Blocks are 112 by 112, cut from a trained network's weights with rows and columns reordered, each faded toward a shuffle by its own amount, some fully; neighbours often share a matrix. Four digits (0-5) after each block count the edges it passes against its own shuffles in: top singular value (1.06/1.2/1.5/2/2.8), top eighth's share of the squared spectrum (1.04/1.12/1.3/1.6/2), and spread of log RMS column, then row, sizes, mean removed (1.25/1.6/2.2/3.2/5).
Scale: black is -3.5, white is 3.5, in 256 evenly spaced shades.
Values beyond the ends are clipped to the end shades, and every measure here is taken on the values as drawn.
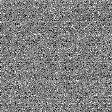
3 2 2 0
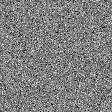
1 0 0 0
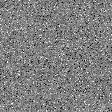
1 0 0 0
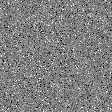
0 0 0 0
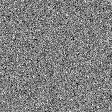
0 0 0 0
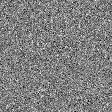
0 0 0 0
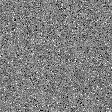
0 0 0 0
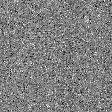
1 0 0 0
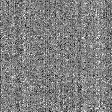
3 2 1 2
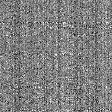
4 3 1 3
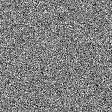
1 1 0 0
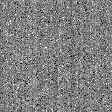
2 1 0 1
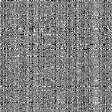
4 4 1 4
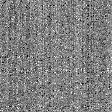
3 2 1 2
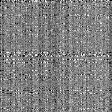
4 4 1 4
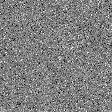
1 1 0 0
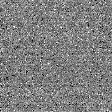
2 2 2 0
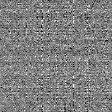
3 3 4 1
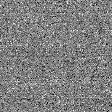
2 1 1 0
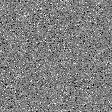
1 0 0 0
